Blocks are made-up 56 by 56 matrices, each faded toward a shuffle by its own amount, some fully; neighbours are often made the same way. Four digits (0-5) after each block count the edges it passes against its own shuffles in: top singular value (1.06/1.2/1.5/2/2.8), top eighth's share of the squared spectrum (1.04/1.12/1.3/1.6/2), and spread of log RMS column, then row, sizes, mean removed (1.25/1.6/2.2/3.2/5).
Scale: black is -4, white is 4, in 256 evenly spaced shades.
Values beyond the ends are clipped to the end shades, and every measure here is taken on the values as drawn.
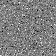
0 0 0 0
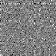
4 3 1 2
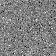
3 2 0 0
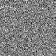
3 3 1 1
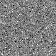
1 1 0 0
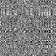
4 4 2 2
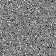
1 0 0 0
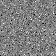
0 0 0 0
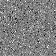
2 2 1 0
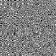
4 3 2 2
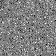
1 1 0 0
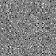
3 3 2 1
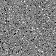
0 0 0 0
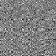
4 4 2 2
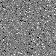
1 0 0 0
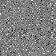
3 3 1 1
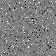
0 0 0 0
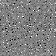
3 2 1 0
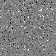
2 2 1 0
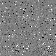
2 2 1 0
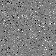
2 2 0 1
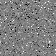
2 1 0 0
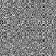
4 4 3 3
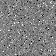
0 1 0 0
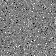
0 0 0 0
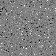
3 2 0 0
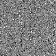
1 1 2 0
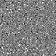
3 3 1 1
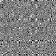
4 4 2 3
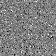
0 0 0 0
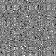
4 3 1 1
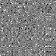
4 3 1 1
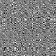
4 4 2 2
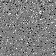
1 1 0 0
